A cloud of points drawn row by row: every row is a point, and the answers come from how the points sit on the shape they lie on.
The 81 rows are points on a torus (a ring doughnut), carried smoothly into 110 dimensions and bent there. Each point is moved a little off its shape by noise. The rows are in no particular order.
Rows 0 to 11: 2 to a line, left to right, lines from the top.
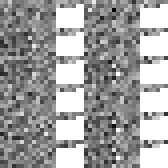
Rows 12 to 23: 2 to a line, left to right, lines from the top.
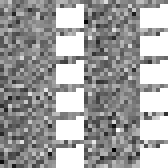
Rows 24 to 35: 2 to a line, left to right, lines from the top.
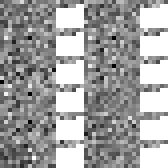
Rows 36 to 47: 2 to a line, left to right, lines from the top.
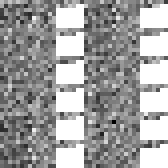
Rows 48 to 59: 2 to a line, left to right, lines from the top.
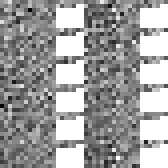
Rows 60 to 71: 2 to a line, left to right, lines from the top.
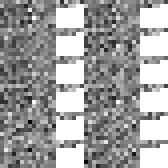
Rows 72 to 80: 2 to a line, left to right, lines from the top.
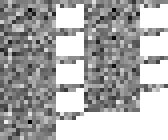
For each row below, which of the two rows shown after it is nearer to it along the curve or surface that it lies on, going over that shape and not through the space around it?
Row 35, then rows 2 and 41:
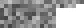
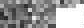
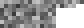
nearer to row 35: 41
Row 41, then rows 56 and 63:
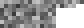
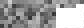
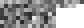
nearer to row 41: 56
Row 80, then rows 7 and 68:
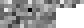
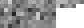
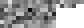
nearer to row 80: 68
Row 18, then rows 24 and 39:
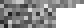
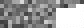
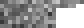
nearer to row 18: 39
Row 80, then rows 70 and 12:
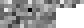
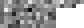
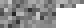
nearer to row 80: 70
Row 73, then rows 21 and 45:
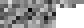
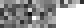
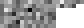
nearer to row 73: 45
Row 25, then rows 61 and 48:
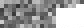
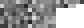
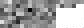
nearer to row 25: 61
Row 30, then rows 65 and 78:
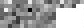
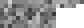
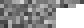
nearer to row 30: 65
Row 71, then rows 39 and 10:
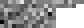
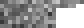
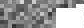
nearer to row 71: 39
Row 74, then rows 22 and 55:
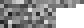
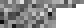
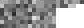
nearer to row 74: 22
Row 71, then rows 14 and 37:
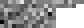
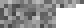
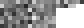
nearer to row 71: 37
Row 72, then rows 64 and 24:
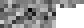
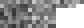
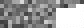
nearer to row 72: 64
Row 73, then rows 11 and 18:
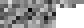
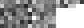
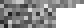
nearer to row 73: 11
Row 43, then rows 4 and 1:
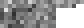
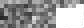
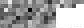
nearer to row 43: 1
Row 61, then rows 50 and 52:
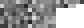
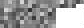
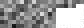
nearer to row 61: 52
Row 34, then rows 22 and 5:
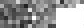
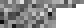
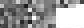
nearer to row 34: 5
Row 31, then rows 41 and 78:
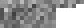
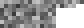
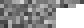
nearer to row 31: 78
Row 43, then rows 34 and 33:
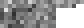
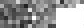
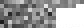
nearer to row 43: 33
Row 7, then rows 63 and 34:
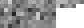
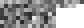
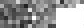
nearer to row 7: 63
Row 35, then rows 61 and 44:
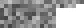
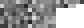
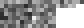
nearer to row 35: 44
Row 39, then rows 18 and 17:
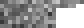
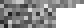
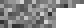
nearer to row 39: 18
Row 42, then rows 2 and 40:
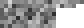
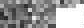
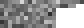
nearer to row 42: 2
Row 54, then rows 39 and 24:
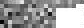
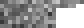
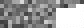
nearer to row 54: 39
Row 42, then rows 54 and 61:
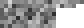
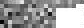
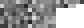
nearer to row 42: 61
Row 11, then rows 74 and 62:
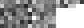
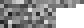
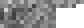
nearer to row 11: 74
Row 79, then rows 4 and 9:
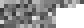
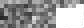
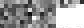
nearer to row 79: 9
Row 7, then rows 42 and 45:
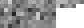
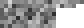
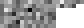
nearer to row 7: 42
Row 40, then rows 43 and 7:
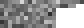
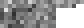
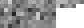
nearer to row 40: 43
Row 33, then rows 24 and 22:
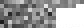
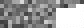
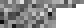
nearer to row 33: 22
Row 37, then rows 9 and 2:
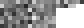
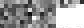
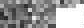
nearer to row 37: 9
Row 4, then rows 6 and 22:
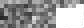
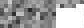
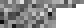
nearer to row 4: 6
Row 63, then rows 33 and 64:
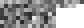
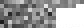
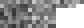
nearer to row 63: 64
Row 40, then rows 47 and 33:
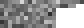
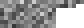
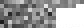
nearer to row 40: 47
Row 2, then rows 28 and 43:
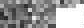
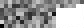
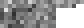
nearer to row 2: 28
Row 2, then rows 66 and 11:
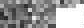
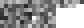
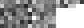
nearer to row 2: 66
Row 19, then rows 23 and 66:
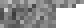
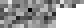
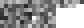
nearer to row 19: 23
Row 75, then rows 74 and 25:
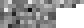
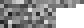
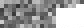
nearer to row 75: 25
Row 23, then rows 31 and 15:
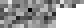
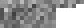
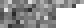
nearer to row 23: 15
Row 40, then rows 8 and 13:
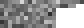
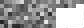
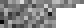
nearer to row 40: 8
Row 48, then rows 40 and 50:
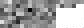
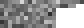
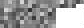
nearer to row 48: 50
